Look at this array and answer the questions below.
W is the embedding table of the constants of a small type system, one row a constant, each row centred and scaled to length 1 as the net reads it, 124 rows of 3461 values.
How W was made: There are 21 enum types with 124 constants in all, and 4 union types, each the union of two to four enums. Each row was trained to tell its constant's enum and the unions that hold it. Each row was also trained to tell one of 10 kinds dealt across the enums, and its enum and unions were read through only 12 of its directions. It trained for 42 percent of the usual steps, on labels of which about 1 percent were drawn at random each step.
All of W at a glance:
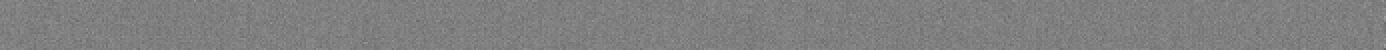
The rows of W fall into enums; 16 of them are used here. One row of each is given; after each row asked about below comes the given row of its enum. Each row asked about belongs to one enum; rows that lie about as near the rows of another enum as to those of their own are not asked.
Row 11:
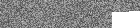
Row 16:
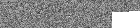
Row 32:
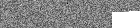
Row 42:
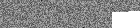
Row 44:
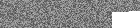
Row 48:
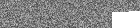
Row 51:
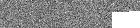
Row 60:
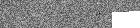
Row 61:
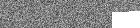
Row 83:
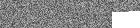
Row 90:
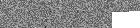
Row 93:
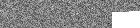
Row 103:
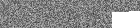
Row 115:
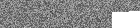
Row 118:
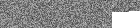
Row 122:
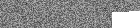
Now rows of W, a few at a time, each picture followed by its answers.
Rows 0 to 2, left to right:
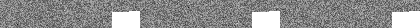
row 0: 51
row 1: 42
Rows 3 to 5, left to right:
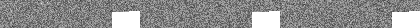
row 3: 83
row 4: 122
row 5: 122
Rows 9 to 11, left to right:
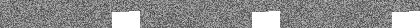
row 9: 11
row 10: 32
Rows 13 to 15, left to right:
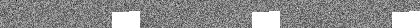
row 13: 16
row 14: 11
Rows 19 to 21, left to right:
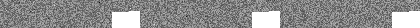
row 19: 118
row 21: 44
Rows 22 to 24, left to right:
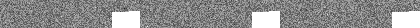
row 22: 122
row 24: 115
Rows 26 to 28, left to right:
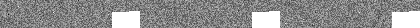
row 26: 11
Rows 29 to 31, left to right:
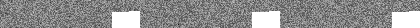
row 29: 118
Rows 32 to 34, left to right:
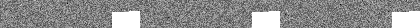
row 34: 51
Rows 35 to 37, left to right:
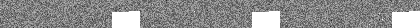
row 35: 44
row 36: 93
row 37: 48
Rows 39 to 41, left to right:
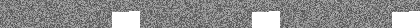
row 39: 122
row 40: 115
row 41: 44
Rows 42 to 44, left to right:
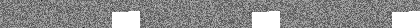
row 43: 115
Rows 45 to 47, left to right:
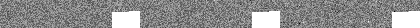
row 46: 16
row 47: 16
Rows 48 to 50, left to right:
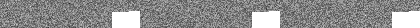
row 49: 32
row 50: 118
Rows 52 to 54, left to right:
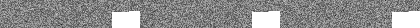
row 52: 90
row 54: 118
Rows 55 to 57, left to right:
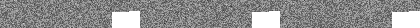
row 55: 42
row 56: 90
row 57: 32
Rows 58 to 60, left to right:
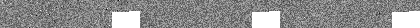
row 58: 51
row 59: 11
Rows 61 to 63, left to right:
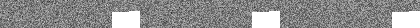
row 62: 103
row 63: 115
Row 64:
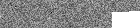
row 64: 90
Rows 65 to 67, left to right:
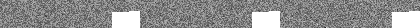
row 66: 115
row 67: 51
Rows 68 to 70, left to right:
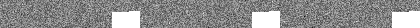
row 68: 90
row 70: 118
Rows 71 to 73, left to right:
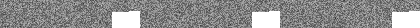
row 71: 115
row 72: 42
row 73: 122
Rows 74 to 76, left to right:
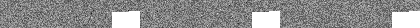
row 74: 103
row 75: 48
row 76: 122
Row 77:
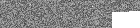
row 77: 42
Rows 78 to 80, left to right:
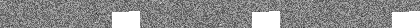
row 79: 90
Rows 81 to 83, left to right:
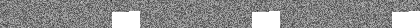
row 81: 42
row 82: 42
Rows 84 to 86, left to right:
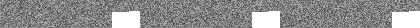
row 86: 11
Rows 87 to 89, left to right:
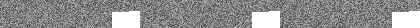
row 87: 48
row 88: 44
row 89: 44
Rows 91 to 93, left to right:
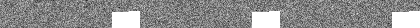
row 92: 103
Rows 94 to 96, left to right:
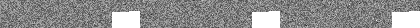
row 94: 90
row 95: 44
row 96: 103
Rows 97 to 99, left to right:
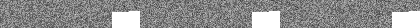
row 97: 32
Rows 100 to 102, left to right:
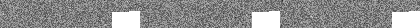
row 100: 90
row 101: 16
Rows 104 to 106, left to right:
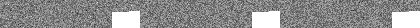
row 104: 61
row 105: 32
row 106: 83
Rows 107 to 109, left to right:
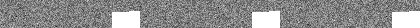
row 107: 103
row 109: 48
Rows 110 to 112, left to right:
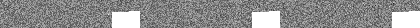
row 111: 83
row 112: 16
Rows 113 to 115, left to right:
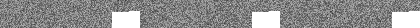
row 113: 118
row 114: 115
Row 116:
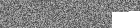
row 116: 103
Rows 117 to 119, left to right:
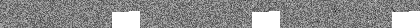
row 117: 32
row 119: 16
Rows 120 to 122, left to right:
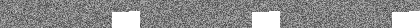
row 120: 118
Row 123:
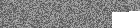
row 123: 44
